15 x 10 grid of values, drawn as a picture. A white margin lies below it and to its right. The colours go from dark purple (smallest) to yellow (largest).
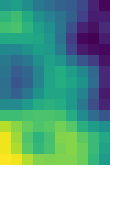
Slope: up to the bottom left. Ninth with the lowest average: top right. Mirror symmetry: none. Ninth with the highest average: bottom left. Stripes: none. Lone odd cells: none.
